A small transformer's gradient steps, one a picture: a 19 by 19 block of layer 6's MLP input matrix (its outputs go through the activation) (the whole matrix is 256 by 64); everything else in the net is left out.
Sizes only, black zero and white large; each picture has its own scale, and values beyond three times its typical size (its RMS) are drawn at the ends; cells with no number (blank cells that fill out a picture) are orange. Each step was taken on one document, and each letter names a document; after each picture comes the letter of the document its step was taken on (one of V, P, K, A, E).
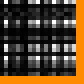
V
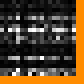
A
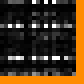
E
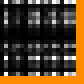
V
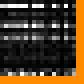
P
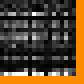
P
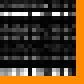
P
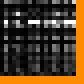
V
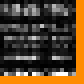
A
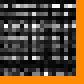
P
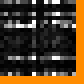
E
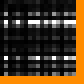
V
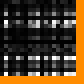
V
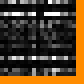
E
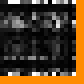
E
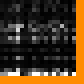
A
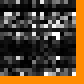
E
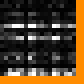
A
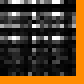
E
